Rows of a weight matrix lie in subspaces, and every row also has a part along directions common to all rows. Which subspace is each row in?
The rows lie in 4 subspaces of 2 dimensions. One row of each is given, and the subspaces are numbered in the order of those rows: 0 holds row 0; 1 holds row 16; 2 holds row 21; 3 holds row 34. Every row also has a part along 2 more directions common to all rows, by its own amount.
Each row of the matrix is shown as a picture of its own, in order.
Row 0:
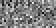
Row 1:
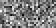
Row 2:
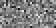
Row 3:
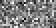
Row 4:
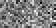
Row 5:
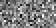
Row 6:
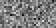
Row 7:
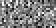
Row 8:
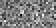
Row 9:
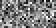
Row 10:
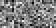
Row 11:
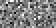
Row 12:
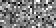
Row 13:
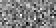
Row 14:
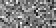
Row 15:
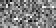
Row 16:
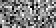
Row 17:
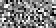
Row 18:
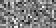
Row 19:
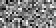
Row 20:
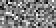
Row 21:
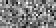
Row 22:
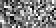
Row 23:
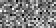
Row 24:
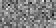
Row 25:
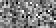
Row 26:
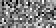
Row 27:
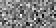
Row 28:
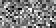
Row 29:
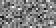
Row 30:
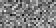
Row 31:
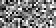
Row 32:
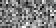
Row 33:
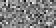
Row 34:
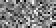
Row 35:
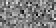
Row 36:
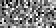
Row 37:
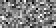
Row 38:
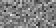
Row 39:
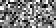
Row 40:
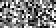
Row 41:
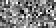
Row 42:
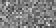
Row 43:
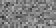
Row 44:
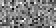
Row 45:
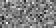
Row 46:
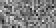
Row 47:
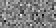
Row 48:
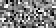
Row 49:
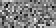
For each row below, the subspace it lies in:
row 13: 2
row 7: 0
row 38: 1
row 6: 1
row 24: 0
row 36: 0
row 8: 2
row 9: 0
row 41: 2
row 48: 2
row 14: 3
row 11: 1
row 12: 1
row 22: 1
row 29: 3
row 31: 3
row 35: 2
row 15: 0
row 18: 0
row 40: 2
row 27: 2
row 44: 0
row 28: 3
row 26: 0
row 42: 3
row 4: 3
